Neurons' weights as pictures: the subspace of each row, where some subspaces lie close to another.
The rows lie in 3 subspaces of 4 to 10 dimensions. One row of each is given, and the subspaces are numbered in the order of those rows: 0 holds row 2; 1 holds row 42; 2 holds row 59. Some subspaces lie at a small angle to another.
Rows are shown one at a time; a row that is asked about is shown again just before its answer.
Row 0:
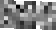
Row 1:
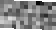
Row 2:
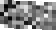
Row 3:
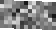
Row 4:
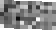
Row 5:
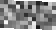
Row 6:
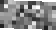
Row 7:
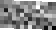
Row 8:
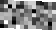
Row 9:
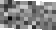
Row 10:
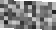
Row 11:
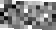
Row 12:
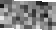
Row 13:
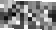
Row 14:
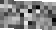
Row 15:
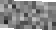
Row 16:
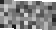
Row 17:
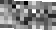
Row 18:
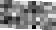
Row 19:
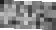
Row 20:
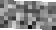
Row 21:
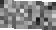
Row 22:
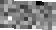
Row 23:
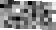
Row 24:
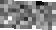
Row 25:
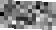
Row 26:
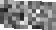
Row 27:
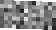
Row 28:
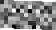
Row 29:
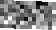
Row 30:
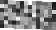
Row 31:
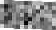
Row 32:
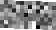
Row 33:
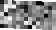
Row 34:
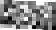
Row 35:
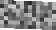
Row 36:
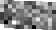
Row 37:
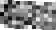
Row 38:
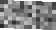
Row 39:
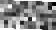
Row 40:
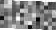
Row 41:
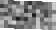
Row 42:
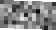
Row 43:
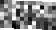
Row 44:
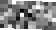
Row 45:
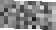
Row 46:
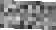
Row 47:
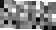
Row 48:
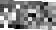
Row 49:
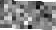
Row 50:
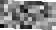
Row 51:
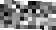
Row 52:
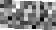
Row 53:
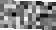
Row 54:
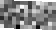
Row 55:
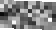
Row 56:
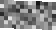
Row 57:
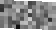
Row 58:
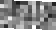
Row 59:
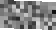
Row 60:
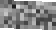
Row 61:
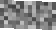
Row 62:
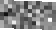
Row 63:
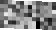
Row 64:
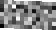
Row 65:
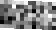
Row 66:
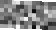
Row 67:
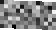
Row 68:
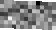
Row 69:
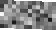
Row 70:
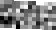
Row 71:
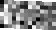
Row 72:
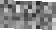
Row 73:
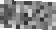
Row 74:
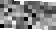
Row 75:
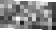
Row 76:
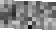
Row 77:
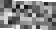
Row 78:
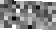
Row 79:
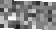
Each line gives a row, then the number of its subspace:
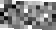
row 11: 0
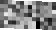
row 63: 2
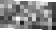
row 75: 0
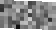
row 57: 1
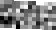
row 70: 1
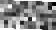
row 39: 1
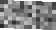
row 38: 0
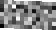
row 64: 1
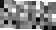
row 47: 2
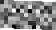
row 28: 2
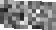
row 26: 1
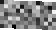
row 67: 2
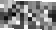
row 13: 2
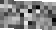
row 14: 2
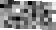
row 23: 0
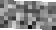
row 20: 1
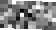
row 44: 2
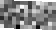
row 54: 1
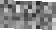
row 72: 2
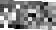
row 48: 1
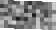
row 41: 0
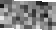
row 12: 1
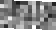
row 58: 1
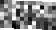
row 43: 2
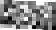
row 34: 0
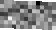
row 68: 0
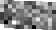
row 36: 1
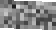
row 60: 1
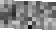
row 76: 2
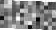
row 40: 2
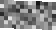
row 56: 0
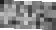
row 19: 2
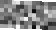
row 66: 1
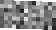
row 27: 2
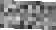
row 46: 1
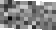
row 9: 0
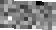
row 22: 0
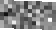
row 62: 0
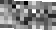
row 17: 1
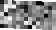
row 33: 0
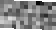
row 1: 1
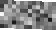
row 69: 0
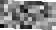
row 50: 2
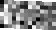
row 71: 1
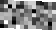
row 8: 1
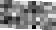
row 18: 1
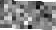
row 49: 2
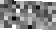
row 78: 2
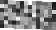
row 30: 0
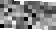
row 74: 1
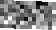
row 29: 0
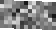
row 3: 1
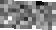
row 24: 0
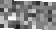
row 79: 1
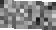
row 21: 2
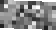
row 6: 2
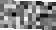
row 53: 1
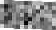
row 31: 2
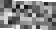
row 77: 2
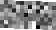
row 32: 2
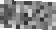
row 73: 2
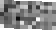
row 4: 1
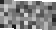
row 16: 2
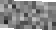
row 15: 1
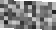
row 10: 0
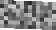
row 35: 0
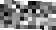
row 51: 1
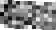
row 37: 0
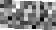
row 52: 1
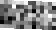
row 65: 1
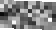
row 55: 0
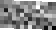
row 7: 2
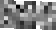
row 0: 2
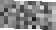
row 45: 2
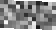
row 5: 2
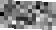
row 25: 0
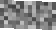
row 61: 0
